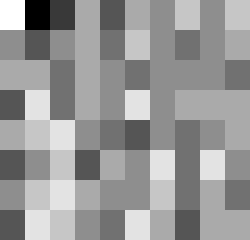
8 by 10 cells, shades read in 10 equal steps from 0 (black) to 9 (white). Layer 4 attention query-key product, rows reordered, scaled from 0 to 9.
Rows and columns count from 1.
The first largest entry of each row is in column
1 6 1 2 3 7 3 2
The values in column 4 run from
3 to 6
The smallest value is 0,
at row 1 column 2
